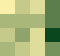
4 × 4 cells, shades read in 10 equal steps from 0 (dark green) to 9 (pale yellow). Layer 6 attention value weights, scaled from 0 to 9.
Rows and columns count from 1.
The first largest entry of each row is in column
1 1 3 3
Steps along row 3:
down up down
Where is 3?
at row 1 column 4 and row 2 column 4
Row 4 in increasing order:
4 6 7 8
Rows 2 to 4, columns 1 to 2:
6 6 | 7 5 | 6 7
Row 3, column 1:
7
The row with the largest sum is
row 1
